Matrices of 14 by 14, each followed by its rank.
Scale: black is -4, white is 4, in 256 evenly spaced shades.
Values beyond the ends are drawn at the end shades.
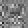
three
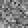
full rank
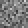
full rank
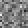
three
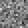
full rank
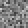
full rank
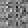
three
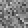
full rank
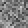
full rank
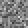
full rank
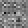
three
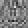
three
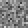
full rank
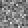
full rank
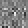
three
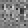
three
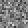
full rank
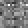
three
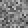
full rank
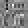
three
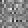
three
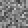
full rank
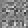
three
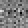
three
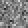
full rank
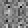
three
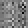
three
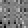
three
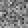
full rank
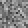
full rank
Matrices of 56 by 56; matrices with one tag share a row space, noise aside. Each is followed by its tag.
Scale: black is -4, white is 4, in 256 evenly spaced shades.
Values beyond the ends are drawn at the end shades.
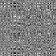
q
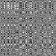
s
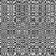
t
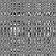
q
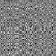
s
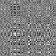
q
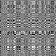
t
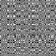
t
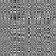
q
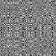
s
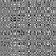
q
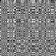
t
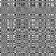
t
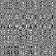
s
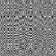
s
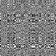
t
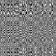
s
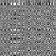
q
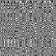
s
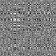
q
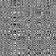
q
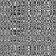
q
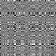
t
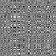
q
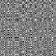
s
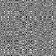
s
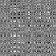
q
